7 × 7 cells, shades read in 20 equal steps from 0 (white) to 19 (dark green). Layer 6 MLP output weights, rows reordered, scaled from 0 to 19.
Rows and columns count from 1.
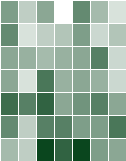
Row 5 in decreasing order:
16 15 13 13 11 9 9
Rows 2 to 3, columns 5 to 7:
10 4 6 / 9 13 4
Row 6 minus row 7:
5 0 -6 -3 -9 0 5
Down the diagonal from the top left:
10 3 7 8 11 10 9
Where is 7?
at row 1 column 6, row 3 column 3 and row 7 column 1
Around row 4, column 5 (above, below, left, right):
9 11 8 8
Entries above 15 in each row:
0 0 0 0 1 0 3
